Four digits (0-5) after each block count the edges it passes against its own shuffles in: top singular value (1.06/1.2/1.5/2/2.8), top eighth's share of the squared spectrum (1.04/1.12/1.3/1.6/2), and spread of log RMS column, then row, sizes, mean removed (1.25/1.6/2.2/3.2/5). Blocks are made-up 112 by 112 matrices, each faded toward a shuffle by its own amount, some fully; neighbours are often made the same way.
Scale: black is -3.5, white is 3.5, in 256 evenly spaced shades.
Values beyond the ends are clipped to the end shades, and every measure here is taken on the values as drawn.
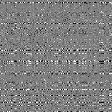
5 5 2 4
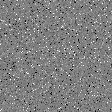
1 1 0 0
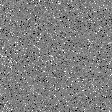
1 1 0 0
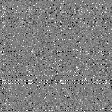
4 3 1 3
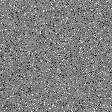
2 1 0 0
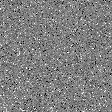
0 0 0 0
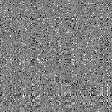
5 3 2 2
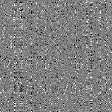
4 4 3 2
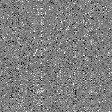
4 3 2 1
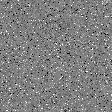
1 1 0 0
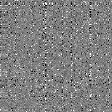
4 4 3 2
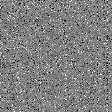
3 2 1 0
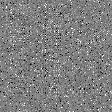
3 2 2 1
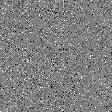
3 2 1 0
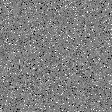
1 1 0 0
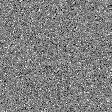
0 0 0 0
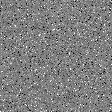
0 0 0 0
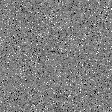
2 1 0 0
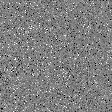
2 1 0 0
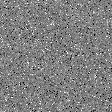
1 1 0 0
